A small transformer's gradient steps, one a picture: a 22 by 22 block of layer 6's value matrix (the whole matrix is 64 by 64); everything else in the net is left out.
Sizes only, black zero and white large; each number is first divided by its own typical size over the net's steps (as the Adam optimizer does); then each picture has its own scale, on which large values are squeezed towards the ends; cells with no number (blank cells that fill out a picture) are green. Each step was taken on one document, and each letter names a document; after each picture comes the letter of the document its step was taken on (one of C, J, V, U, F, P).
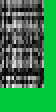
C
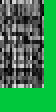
C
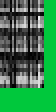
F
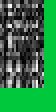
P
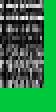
P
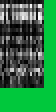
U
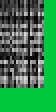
F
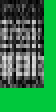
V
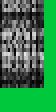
V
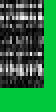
U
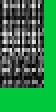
V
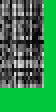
C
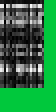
U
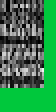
V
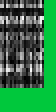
U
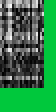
P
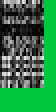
V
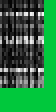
F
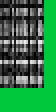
F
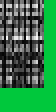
P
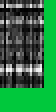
U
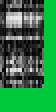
C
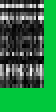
U
